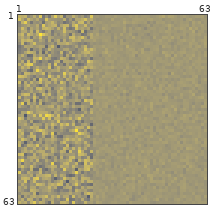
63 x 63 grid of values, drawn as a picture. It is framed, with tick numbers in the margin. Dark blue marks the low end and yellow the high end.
Grain: fine. Mirror symmetry: none. Seam: vertical, 40% of the way across, the right part calmer. Slope: none.
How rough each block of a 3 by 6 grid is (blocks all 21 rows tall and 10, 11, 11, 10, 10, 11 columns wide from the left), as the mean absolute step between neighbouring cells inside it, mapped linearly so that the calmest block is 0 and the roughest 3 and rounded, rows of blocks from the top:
3 3 1 0 0 0
3 2 1 0 0 0
3 3 1 0 0 0
